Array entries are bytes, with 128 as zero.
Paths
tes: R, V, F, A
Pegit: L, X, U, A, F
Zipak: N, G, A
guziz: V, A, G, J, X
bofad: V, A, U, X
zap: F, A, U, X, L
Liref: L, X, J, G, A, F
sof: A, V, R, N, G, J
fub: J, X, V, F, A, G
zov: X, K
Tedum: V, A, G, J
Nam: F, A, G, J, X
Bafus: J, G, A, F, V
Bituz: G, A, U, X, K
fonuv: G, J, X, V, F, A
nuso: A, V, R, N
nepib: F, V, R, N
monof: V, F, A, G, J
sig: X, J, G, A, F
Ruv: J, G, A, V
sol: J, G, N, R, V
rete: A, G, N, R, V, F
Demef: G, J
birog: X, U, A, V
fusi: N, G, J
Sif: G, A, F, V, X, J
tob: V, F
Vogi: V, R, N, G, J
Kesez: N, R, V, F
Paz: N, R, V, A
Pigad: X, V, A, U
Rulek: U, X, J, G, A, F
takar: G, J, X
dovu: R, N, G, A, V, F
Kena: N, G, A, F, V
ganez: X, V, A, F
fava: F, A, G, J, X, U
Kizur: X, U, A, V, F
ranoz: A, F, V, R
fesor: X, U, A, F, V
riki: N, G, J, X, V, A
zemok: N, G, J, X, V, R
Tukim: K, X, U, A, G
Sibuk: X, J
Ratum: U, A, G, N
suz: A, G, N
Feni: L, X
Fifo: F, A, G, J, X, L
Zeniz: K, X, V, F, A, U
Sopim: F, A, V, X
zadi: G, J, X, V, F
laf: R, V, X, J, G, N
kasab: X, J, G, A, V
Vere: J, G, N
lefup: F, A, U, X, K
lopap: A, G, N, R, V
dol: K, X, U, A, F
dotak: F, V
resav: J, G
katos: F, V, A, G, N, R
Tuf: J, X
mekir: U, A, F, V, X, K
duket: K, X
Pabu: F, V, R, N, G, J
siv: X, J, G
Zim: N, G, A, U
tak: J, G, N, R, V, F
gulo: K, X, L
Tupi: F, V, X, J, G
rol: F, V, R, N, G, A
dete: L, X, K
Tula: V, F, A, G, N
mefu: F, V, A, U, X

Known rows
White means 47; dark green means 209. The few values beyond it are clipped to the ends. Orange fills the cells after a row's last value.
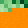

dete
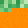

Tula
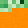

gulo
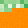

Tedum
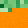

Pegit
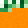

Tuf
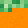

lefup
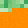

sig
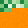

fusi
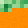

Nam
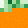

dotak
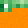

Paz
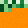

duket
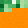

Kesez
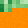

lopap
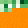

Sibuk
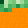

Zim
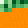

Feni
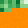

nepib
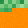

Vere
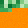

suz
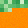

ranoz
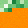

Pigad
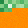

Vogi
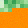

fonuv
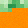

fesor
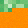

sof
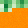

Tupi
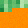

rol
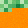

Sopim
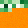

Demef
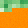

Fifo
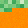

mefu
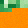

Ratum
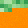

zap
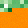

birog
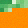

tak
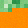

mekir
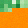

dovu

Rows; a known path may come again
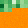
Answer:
rete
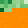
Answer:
sol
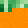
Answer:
Zipak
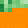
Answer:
lopap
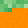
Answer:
laf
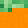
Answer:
Bituz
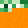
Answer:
Demef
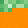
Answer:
sof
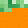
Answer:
Kena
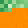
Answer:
Pabu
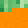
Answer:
rol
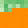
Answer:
Sif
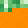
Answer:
nuso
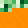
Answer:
takar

